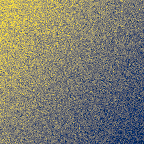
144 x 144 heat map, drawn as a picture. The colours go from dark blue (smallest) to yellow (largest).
The texture is fine-grained noise. The ninth with the highest average is the top left. No single row or column stands out from its neighbours. The bottom right is the ninth with the lowest average. The histogram is bell-shaped. Values rise toward the top left.
